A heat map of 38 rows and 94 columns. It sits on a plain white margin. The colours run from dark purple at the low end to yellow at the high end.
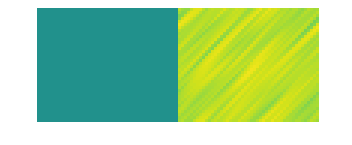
The table splits into one row of 2 panels. Panel 1,1: middling, flat. Panel 1,2: very high, slanting up to the right, faint in contrast.
